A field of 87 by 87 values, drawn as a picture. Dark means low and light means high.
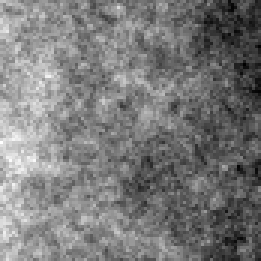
Ninth with the highest average: middle left. Grain: blotchy. Slope: up to the left.
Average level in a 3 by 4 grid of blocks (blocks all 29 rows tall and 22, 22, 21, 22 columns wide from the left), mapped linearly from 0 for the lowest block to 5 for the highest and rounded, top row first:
4320
5321
4321
